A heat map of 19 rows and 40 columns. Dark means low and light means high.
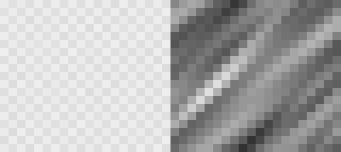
The table splits into one row of 2 panels. Panel 1,1: very high, checkered, faint in contrast. Panel 1,2: middling, slanting up to the right, strong in contrast.
